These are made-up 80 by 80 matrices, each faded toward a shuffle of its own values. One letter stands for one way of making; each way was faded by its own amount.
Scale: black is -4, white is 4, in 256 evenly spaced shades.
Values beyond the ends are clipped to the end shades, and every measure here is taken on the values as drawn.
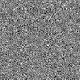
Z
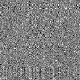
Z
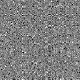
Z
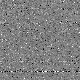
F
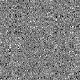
Z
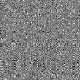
Z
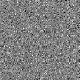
Z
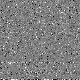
F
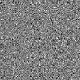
Z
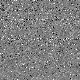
F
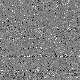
F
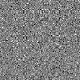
Z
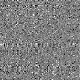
Z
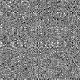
Z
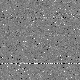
F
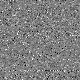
F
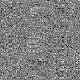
Z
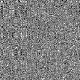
Z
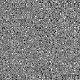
Z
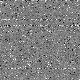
F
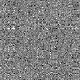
Z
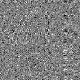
Z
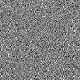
Z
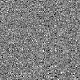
Z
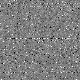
F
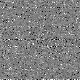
F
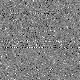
F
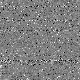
F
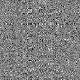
Z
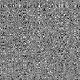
Z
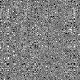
Z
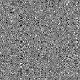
Z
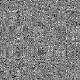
Z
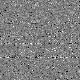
F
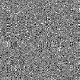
Z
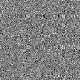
Z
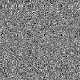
Z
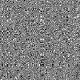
Z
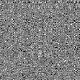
Z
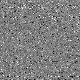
F
